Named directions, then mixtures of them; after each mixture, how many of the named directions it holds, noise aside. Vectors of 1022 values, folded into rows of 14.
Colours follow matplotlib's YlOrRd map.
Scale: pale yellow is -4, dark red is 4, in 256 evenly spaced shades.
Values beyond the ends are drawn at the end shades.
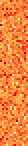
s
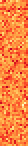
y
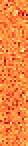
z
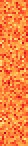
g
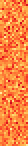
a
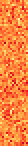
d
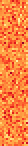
three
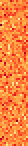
one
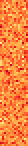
one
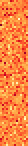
one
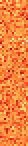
three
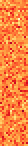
three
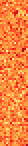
two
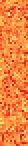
three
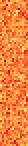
three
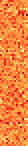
two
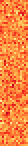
three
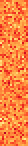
one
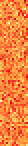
three
